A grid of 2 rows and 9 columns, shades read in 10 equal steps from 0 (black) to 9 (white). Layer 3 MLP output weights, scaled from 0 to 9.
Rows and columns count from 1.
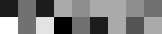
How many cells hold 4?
4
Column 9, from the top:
4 6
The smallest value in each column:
1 4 1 0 4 1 6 3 4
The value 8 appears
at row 2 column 3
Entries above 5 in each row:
3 4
